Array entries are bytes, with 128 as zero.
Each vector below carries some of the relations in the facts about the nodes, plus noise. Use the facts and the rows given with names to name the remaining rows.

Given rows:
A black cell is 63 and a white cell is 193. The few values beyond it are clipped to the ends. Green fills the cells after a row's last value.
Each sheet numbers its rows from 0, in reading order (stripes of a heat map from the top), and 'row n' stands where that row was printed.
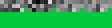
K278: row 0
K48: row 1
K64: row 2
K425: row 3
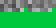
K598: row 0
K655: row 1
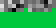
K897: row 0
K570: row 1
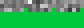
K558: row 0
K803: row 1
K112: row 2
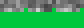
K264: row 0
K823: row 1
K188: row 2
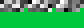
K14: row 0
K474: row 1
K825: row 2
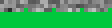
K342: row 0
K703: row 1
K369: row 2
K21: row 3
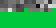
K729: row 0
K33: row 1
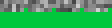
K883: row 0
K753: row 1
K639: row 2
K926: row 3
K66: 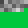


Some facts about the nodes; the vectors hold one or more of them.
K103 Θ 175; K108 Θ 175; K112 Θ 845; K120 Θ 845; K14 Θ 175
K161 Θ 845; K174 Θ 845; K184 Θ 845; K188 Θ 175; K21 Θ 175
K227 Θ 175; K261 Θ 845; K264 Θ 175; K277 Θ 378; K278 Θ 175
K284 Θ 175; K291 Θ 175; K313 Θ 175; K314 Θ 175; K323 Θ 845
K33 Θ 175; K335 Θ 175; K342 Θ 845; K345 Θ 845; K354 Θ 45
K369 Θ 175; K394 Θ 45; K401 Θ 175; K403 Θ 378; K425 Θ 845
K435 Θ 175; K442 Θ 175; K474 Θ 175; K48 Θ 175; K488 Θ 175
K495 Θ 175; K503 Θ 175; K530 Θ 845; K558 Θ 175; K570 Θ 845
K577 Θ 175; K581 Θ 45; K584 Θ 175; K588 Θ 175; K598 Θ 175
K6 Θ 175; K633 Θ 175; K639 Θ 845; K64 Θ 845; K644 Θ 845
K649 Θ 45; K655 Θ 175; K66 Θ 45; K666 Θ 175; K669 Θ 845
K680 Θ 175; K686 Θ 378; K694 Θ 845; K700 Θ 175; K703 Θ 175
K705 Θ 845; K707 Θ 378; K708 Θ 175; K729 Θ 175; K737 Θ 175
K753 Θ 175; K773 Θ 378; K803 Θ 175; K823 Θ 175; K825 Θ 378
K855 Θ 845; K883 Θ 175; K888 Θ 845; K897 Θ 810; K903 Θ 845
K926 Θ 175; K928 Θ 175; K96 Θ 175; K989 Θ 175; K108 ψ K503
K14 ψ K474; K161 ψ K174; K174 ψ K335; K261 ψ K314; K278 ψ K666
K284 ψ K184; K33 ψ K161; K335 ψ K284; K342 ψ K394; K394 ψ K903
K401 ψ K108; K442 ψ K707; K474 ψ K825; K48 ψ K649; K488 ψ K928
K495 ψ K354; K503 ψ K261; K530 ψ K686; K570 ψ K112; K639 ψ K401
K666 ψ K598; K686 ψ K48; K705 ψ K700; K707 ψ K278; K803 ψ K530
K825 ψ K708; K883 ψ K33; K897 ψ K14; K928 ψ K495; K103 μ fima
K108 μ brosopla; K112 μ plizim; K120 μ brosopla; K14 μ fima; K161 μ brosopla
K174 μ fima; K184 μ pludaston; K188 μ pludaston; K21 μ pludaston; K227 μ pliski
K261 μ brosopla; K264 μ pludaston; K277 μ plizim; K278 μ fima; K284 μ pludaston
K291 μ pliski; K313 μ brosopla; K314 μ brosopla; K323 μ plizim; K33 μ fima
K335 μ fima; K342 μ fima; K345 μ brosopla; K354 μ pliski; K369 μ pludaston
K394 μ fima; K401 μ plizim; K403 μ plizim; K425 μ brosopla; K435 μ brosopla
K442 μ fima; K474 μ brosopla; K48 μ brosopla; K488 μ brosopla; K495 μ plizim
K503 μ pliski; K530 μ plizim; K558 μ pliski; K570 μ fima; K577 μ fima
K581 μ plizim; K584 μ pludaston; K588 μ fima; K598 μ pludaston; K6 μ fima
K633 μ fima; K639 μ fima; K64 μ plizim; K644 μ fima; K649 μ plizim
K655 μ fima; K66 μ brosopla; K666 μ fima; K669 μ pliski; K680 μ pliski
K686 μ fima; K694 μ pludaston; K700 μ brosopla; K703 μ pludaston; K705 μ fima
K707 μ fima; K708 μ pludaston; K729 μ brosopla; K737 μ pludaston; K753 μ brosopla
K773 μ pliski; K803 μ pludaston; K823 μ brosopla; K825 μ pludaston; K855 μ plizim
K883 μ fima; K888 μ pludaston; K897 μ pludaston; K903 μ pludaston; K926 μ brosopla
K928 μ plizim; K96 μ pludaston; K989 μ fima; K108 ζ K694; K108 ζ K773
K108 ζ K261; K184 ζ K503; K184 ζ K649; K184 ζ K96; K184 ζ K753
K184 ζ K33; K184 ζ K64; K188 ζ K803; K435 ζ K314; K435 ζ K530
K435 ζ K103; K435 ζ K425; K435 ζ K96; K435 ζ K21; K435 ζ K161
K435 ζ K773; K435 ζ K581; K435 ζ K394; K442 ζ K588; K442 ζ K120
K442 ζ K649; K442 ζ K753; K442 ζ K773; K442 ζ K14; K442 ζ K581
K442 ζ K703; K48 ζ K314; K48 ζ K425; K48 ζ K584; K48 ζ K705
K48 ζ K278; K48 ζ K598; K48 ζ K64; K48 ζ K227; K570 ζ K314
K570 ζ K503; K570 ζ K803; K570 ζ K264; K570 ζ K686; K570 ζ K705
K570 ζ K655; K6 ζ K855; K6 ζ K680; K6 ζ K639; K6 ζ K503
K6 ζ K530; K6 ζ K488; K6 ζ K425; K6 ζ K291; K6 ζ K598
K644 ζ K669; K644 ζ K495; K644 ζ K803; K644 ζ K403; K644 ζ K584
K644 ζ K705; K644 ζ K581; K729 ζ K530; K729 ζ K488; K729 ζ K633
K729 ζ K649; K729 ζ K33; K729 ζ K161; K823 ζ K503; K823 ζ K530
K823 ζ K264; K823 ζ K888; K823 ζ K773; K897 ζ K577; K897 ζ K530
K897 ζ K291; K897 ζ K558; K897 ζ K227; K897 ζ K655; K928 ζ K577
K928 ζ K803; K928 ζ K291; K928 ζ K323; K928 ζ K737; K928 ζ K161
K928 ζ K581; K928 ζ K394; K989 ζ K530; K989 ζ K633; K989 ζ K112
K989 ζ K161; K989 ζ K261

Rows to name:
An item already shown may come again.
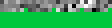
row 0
K708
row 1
K488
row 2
K174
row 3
K825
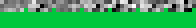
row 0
K584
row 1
K277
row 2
K394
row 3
K773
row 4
K503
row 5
K403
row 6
K108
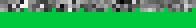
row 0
K161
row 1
K928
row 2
K401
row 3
K488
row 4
K48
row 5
K188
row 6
K649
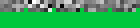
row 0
K394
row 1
K474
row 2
K261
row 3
K633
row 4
K666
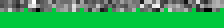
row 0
K6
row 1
K707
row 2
K581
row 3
K442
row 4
K680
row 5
K14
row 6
K644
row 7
K530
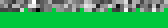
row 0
K278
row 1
K707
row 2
K120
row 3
K403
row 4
K401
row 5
K284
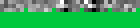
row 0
K314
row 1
K669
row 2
K707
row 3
K686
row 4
K495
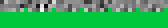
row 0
K708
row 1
K335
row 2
K888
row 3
K184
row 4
K323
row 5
K888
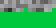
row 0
K342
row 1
K705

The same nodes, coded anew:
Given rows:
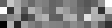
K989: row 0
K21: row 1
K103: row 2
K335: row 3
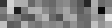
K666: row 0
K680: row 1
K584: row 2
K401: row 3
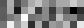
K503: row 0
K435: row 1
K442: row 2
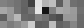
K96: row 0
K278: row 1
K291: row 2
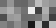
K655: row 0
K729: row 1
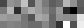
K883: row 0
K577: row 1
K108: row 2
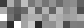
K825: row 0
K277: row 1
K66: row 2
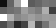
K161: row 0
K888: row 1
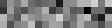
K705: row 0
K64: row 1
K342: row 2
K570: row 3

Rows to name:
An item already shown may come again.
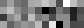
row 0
K598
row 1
K442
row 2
K928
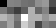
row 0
K261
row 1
K581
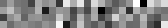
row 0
K598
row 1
K495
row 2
K707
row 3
K803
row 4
K33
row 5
K530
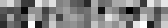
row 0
K188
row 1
K707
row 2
K314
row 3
K401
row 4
K442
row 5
K707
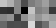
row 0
K644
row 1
K649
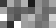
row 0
K825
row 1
K639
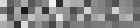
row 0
K184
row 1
K284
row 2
K394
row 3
K633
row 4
K633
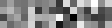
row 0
K598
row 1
K773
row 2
K897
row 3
K48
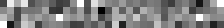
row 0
K686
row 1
K669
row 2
K174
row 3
K803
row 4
K403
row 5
K708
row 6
K323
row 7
K161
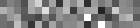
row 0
K708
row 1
K6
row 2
K488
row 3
K474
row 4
K633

